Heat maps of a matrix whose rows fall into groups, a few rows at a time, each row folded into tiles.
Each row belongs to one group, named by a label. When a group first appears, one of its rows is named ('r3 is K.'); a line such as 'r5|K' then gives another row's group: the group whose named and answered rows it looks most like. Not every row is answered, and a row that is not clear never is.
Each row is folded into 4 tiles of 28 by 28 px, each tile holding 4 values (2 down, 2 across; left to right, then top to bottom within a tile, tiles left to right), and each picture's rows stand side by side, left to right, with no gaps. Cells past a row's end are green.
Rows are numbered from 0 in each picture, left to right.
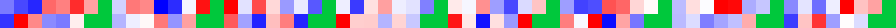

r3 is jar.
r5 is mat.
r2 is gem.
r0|mat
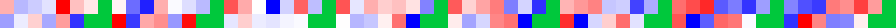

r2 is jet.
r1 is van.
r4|gem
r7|mat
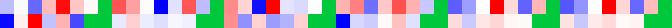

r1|jet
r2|van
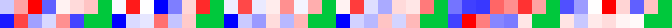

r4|mat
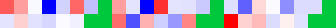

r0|jet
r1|van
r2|jar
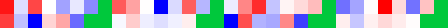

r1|jet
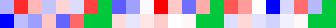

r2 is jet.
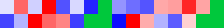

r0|gem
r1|mat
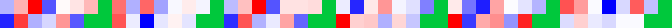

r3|jar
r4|van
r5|jet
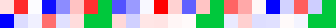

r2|jet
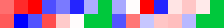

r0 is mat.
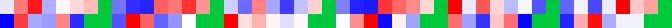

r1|mat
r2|jar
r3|mat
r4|gem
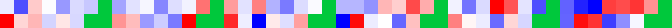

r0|jar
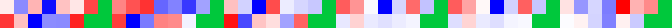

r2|van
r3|jet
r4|jet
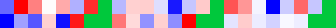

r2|jet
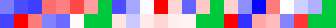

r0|mat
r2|van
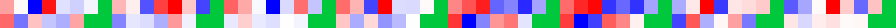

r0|van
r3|van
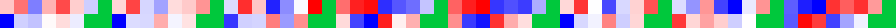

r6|jar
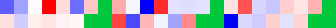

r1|van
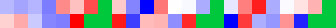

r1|van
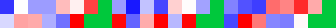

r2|mat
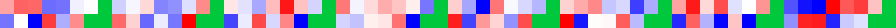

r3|gem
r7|mat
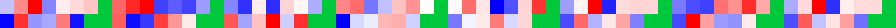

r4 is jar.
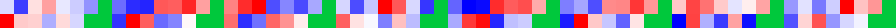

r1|mat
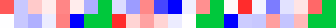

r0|gem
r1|jar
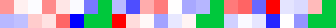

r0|gem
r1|jar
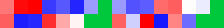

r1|mat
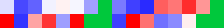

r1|mat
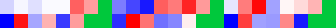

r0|mat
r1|mat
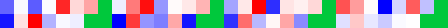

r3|jet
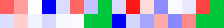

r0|jet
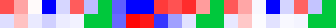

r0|jet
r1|mat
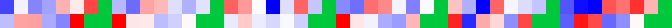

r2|jet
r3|jar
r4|van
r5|mat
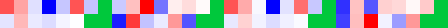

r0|jet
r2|jet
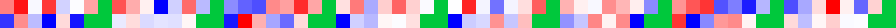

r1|jet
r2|mat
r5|gem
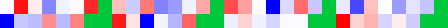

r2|jet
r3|jar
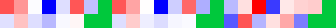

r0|jet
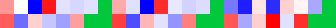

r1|van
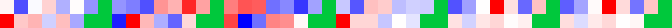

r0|jar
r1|mat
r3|jar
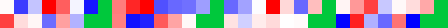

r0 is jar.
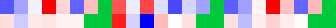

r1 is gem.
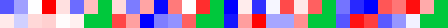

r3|mat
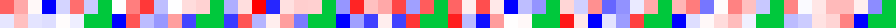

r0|jet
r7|gem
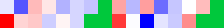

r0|jar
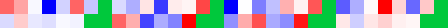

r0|jet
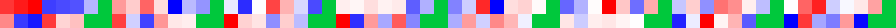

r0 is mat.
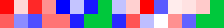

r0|gem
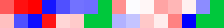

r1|gem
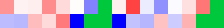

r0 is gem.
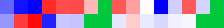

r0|mat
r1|jet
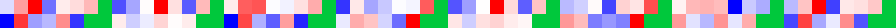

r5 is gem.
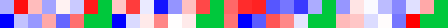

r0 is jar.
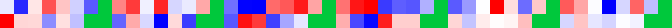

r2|mat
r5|jet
